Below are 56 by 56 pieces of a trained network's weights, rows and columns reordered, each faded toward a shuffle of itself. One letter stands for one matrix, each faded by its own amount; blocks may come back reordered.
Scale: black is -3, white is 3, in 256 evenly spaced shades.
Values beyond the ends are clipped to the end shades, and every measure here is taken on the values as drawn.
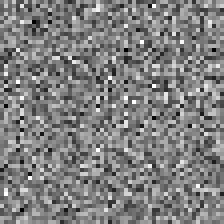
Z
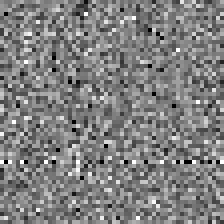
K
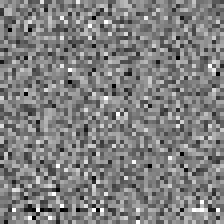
K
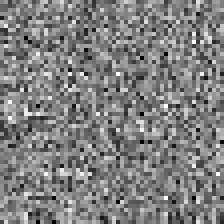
Z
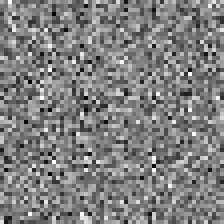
Z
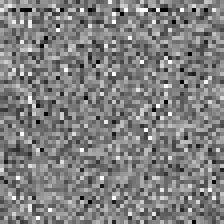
K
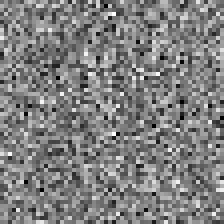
Z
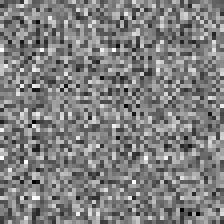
Z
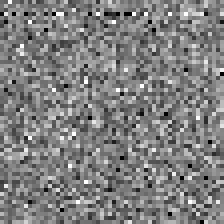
K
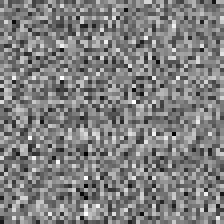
Z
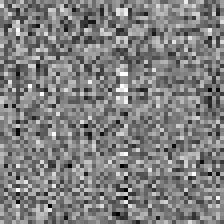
Z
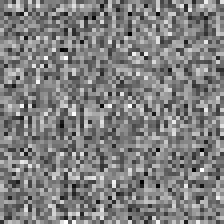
Z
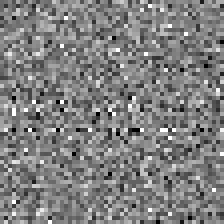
K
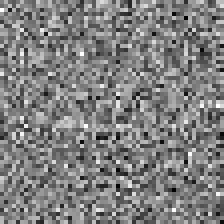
Z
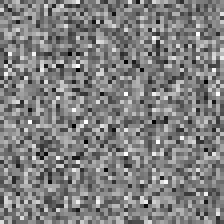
Z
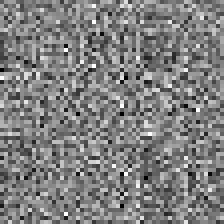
Z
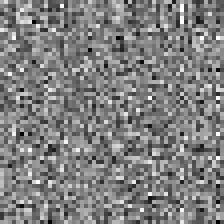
Z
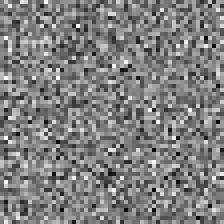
Z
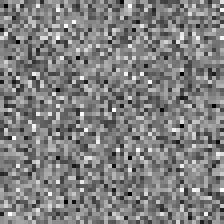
K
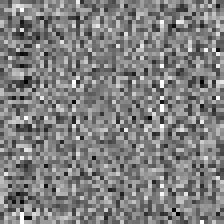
Z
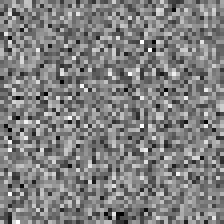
Z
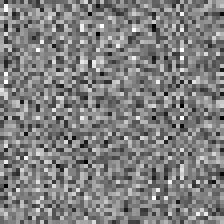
Z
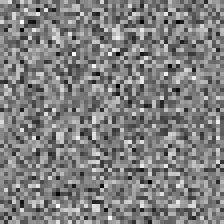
Z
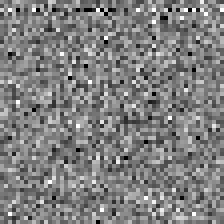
K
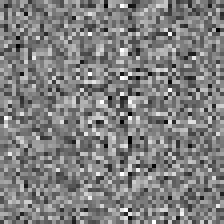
Z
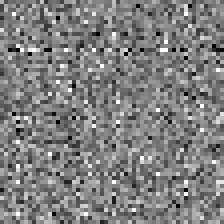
K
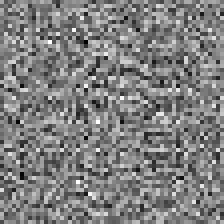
Z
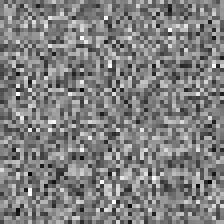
Z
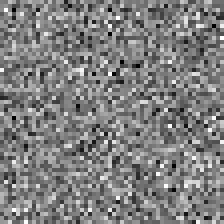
K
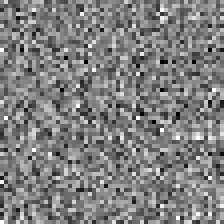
Z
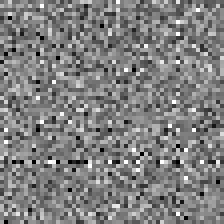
K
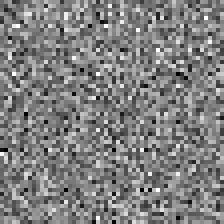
Z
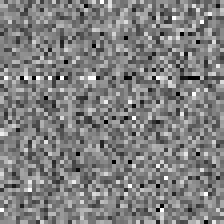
K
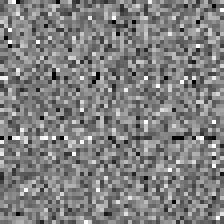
K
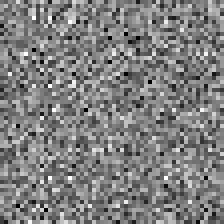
Z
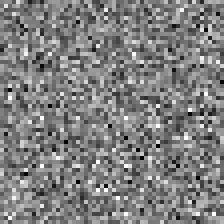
K
